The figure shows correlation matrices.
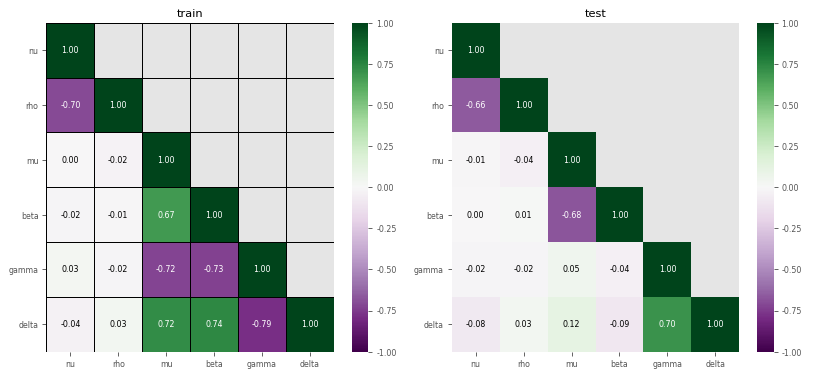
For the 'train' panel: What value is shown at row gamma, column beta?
-0.73
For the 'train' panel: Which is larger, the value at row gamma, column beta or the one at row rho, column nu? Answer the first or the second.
the second
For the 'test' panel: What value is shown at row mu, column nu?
-0.01
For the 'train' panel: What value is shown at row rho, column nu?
-0.70
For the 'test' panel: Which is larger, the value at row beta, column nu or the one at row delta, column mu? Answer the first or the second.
the second
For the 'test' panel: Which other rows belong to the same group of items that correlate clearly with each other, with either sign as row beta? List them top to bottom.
mu
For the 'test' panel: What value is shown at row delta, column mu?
0.12
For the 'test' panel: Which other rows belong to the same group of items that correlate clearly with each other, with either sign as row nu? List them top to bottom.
rho
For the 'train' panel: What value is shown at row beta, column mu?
0.67
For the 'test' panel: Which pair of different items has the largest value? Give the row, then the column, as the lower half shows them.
delta, gamma
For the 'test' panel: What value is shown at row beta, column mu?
-0.68
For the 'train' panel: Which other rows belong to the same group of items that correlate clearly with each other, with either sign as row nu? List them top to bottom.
rho
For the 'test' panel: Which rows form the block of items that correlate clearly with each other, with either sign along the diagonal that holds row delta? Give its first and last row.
gamma to delta
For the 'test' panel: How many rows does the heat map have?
6
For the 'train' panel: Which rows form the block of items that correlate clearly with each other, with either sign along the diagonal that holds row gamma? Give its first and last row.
mu to delta
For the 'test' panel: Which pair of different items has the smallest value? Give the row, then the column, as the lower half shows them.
beta, mu
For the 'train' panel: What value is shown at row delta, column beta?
0.74
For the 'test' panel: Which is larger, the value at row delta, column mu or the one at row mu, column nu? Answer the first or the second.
the first
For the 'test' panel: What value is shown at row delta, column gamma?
0.70
